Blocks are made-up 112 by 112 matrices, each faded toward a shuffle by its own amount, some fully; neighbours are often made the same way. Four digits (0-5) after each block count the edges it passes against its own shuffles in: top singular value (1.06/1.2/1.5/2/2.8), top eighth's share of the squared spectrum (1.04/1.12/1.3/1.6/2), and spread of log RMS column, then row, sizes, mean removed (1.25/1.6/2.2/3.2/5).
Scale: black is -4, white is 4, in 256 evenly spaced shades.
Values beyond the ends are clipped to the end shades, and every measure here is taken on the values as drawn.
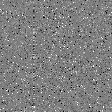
3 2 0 0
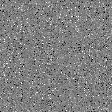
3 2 1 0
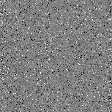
2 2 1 0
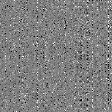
4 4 3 1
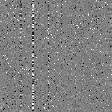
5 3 2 1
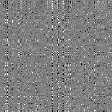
5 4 3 2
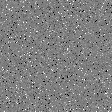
0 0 0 0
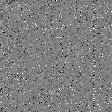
3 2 1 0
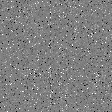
2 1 0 0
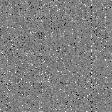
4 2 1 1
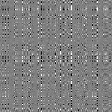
5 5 4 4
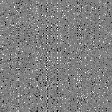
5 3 3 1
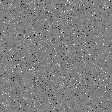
2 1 0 0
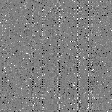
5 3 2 1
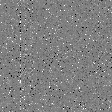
3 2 1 0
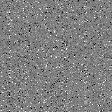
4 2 1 1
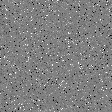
0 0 0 0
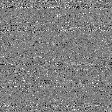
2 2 0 3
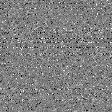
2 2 0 3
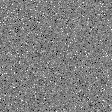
0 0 0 0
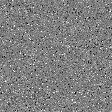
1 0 0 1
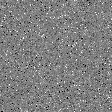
0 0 0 0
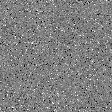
1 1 0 2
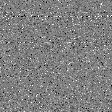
2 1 0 2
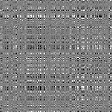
5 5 4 4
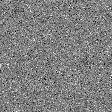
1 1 0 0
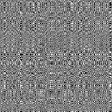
5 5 4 4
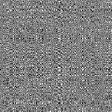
5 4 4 3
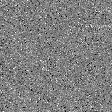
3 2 0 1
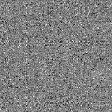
4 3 2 2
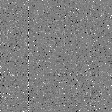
4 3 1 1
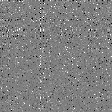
4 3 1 2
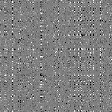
5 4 3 3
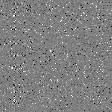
3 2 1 1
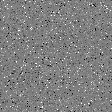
2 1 0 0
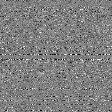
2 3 0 4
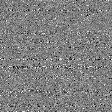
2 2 0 3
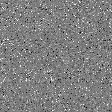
3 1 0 0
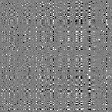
5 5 4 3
